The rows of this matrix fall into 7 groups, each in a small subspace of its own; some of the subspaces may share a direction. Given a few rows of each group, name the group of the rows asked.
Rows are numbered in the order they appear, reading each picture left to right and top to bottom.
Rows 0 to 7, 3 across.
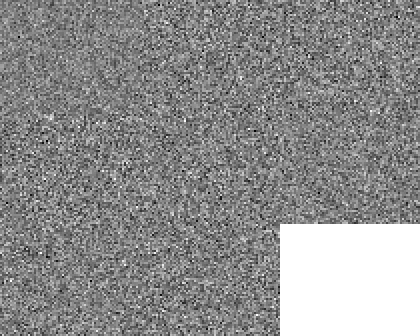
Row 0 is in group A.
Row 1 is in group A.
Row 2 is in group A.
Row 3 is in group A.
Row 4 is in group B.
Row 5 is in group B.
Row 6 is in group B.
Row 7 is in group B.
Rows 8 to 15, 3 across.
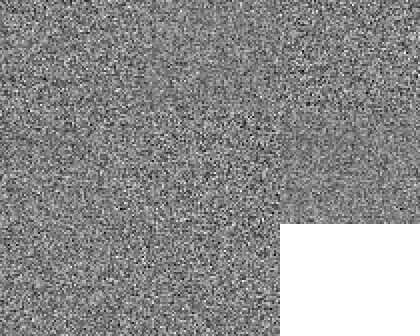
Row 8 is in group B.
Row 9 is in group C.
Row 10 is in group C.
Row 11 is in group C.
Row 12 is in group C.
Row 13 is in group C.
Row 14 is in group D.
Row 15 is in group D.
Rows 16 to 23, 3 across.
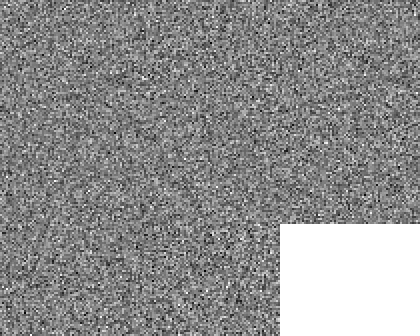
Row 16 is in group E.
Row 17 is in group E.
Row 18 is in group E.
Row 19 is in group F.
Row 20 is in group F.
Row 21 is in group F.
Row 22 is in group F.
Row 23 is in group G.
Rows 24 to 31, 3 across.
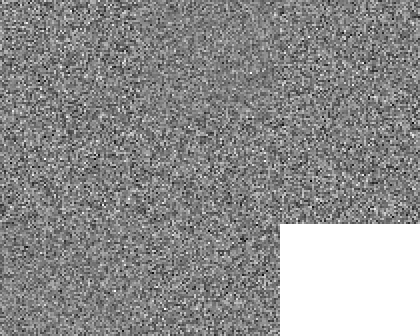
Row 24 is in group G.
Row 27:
F
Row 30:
B
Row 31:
B
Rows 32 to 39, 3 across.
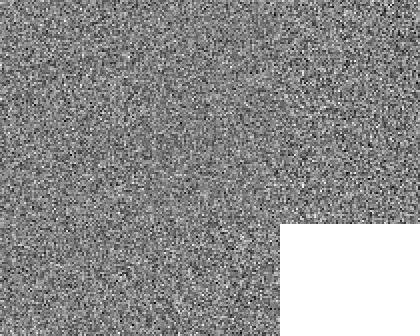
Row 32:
B
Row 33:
E
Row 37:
C
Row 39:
G
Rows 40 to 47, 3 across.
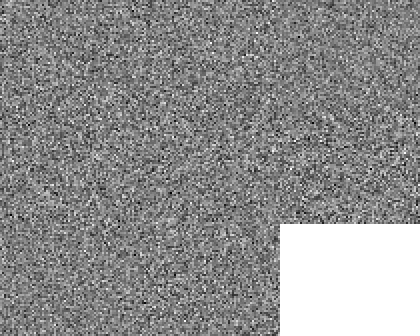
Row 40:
E
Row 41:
E
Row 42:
A
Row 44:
C
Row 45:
B
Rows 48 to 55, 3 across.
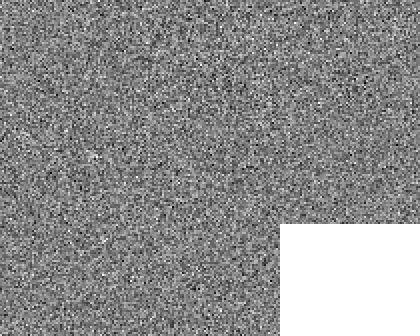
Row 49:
F
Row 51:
B
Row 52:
E
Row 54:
B
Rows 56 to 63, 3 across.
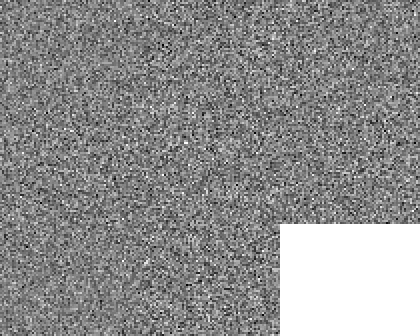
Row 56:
F
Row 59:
B
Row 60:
F
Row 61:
D
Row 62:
A
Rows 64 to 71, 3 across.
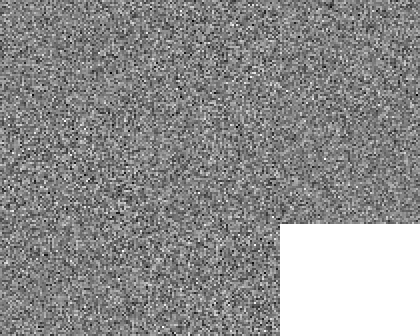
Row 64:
E
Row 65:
G
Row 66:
A
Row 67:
E
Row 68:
C
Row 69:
F
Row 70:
F
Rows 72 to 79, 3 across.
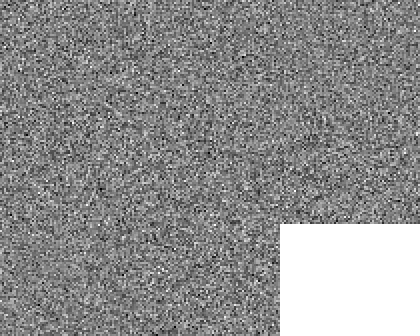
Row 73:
D
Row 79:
C
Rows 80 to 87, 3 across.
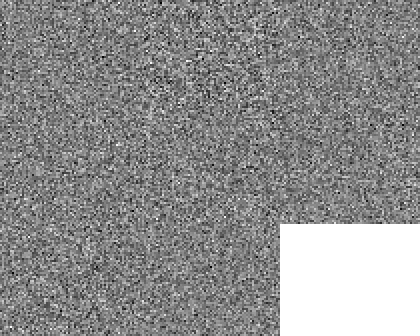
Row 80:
D
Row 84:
E
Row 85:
C
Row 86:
A
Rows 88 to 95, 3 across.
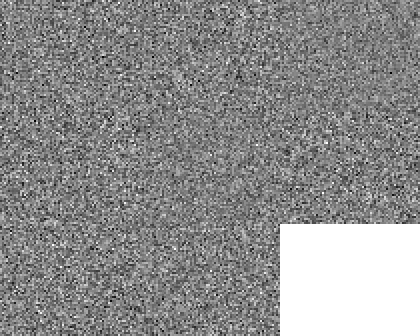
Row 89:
G
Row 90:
E
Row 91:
C
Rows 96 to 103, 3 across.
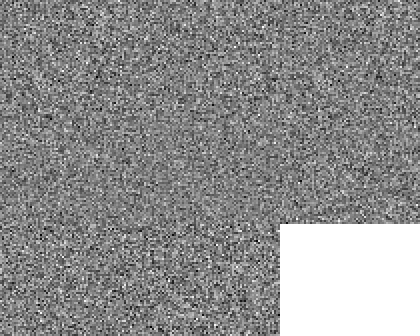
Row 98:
G
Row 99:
A
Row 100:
D
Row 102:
G
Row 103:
A
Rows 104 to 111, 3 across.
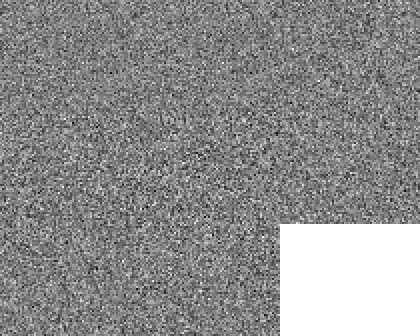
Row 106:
A
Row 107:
C
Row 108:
B
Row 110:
A
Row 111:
C
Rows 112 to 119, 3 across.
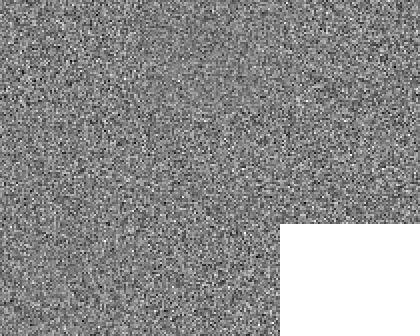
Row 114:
B
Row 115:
D
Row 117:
D
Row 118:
A
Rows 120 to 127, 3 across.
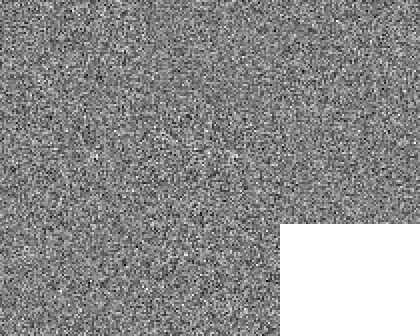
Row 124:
A
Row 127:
F
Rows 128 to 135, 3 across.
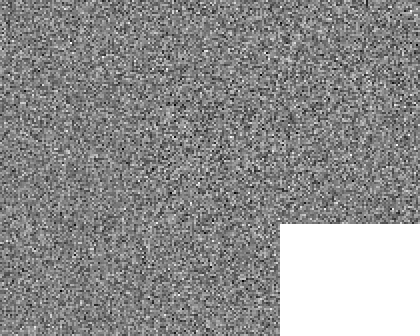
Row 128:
D
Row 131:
B
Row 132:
C
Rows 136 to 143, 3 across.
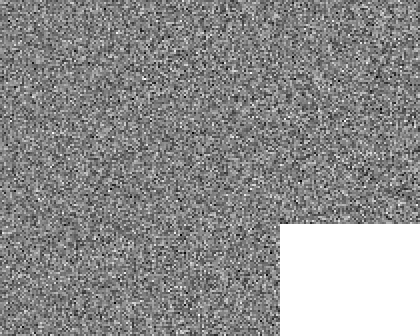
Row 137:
E
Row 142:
F
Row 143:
C
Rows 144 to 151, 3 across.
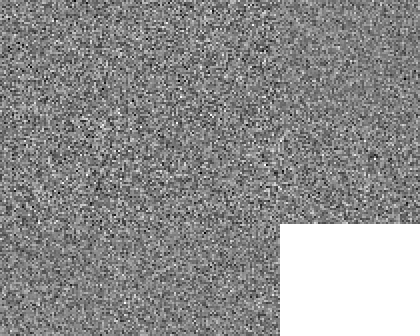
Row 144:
C
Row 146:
C
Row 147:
G
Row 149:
B
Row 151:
E
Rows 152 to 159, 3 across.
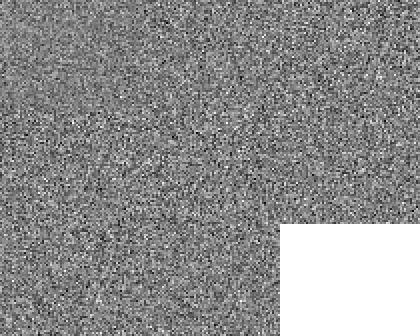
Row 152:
C
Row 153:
A
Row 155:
A
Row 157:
D
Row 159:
A
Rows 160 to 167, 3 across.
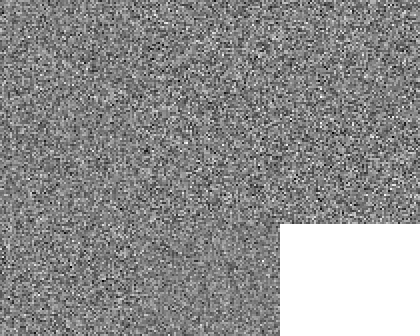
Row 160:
E
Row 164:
F
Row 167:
B
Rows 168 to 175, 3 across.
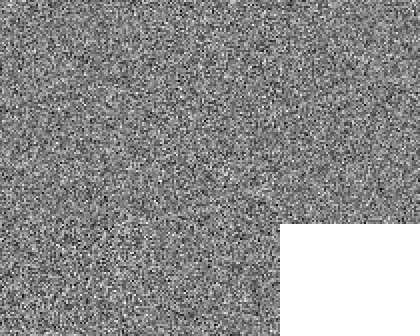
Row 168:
E
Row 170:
E
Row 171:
F
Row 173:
A
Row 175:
A
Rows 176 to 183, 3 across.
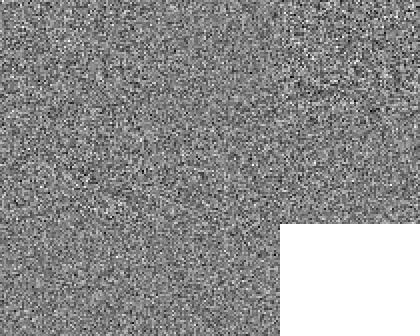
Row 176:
A
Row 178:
A
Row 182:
D
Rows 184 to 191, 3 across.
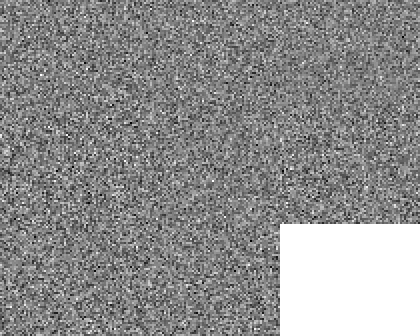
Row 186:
A
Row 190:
F
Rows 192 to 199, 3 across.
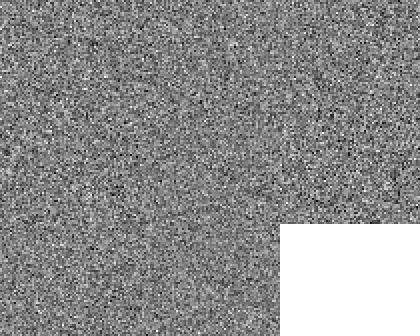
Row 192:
A
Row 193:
B
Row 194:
G
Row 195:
F
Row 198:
G
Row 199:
E
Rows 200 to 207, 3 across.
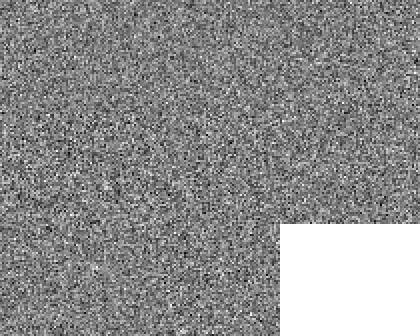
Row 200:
E
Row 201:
A
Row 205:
F
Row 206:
A
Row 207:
C
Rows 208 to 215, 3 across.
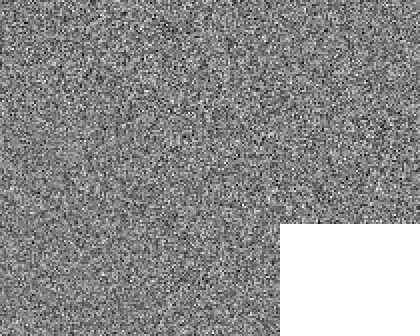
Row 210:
F
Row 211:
A
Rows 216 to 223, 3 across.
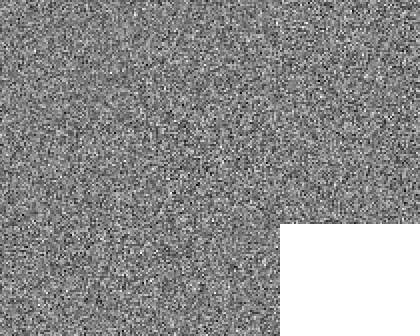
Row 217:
F
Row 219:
F
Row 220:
C
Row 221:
C
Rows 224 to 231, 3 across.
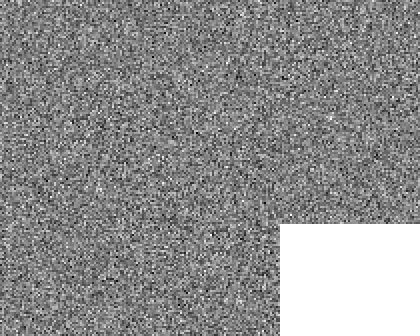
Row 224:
F
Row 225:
G
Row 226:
E
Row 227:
G
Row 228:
C
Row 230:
E
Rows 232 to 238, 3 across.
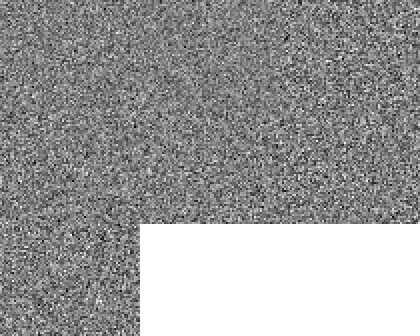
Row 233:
F
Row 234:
F
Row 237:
E
